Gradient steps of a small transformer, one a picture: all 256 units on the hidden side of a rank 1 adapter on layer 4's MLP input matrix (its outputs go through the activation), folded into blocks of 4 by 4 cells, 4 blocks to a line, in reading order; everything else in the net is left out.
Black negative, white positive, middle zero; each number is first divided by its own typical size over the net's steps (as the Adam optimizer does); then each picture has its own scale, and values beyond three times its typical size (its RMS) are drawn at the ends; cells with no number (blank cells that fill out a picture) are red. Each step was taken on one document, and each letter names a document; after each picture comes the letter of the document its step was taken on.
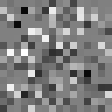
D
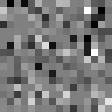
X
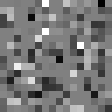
X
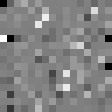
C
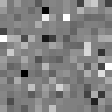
C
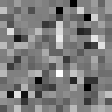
D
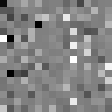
C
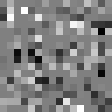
X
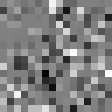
D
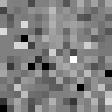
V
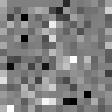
V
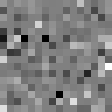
C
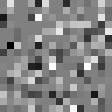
X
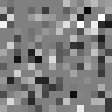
X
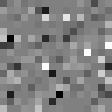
C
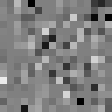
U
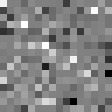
V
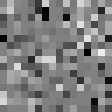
X
